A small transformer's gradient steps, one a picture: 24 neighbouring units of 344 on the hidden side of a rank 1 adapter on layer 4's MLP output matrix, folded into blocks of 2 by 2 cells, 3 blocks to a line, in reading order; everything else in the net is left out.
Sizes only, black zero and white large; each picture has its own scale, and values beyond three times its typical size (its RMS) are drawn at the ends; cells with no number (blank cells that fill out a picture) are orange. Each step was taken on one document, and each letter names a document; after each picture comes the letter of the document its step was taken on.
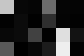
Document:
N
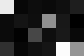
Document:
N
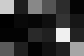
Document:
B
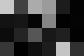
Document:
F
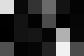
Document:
N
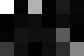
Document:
B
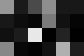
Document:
F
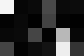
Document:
N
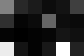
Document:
F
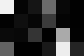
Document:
N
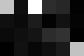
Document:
B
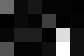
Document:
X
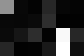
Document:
X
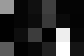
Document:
X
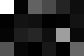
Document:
B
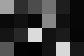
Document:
F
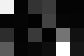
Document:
N
